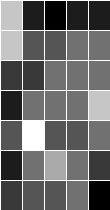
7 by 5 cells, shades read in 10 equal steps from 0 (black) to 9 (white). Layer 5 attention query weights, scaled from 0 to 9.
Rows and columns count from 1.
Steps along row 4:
up same same up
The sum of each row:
10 21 16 20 22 17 12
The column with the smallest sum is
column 5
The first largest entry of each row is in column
1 1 3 5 2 3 4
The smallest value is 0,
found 2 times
